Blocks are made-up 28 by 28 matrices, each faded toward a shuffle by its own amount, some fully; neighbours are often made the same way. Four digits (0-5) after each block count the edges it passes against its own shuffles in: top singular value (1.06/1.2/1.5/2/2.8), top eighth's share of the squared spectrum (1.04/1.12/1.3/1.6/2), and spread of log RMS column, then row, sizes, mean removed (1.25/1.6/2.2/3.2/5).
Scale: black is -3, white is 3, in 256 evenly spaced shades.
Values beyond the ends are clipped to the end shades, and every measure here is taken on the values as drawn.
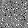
2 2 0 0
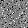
0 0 0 0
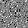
2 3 0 0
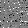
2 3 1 1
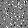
0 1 0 0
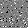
2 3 0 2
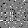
3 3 1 2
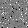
0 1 0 0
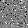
2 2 0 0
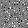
2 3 2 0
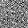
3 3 1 1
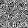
2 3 0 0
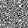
3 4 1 2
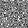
2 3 0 1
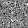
1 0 0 0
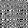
3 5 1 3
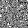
0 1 0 0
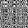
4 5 2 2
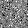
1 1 0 0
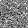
0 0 0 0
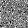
0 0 0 0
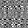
4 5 2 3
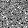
0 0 0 0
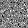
1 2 0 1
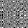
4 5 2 2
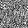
2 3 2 0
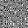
3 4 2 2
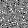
0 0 0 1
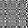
4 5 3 3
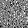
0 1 0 0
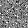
1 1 0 0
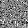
2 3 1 1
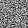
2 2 0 0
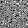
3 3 1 0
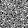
0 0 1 0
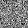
0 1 0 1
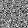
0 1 0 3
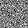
1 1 0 0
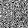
0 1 0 0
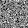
1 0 0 0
